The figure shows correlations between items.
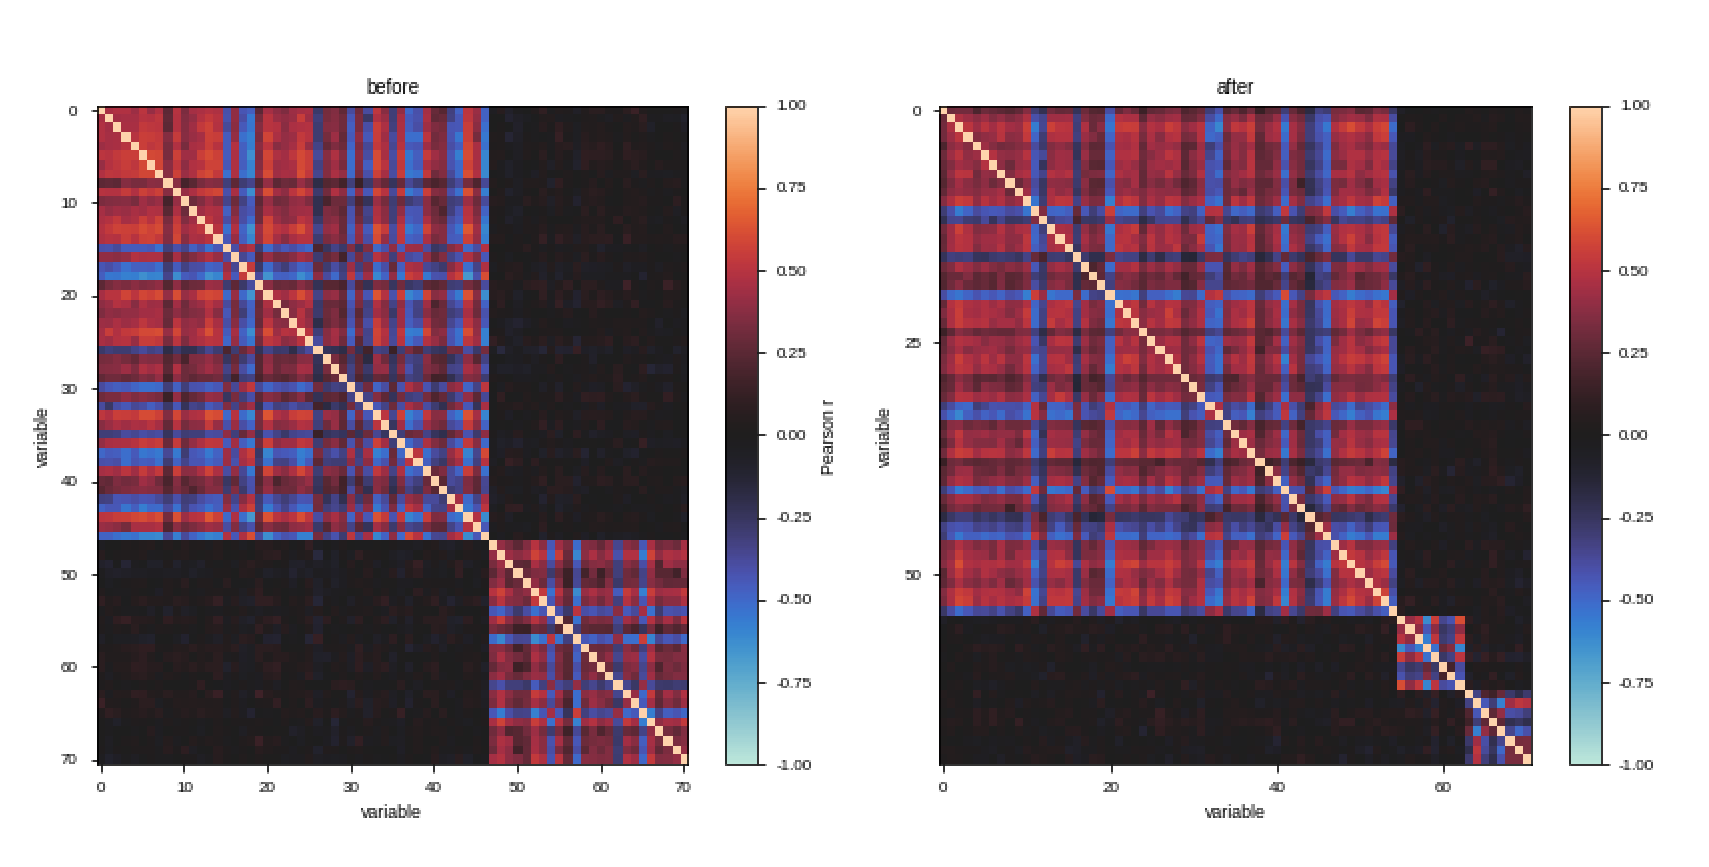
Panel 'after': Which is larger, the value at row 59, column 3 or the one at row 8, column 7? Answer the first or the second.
the second
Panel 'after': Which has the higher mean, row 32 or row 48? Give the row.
48
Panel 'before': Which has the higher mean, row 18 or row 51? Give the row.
51
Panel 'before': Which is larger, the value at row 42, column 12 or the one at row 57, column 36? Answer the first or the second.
the second
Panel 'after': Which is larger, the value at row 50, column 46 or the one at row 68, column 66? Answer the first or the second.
the second
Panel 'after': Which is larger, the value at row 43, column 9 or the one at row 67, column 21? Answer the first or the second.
the first
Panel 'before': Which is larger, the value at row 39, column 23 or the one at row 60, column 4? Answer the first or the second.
the first
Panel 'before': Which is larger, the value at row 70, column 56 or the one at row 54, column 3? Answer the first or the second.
the first
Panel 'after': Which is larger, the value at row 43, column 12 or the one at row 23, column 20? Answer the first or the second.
the first
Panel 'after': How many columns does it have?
71
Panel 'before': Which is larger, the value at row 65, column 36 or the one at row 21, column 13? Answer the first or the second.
the second
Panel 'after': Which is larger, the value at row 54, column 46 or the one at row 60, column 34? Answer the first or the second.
the first
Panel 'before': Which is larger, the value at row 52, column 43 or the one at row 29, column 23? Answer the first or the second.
the second
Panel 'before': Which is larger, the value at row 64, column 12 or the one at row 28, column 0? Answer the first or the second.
the second
